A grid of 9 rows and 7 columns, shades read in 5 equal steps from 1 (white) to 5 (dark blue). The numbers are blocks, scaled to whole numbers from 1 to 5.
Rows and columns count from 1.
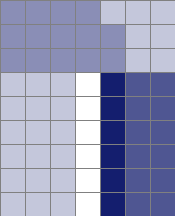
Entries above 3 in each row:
0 0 0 3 3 3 3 3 3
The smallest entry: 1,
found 6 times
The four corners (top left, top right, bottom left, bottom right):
3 2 2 4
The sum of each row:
18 19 19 20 20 20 20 20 20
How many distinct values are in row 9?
4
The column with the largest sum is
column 5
